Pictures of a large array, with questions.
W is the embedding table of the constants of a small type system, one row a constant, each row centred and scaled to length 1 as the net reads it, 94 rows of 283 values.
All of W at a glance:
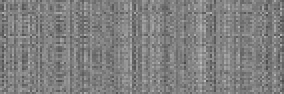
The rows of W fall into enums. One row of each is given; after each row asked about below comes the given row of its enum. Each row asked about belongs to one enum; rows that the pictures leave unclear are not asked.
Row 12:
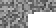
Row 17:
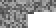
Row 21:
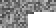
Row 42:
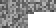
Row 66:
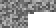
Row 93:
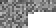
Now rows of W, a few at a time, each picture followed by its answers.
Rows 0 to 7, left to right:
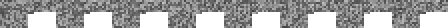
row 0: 17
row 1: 66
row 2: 66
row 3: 12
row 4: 93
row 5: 42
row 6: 93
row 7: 21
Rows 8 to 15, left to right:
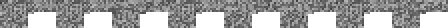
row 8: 93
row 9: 93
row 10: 17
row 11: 93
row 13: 12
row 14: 93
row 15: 66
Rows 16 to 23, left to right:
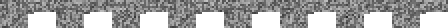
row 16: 42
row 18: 12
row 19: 42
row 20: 17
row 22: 12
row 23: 66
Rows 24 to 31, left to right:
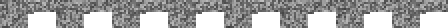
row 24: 42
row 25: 17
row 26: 66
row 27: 66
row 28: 42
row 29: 17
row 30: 21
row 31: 66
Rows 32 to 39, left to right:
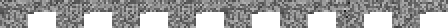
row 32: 17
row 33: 93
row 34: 93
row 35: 93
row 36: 17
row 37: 17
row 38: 12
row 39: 42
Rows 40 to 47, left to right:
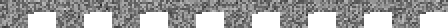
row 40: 42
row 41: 12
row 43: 17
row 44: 12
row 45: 93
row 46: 93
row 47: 21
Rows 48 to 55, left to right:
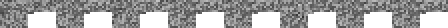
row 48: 17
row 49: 66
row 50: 21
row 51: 66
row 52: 66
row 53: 12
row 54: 66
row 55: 66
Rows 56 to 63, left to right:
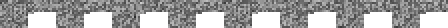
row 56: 93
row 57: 66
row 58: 12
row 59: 66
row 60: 93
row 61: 66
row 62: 42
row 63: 42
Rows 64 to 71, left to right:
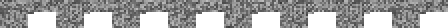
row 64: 17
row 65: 93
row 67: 66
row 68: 42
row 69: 93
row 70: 93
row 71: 17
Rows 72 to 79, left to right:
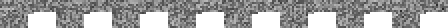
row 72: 12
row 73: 17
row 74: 17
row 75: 66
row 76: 21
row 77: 93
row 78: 66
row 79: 12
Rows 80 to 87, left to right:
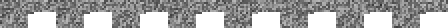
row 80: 21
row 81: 21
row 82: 12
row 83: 21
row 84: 93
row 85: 66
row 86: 12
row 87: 42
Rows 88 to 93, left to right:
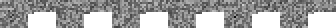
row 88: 12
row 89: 17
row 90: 42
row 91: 17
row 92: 12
